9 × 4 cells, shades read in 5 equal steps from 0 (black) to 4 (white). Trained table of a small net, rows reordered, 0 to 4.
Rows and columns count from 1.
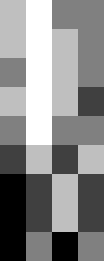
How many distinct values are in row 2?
3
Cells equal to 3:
10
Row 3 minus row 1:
-1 0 1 0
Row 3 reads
2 4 3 2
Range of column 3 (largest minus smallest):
3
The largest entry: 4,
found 5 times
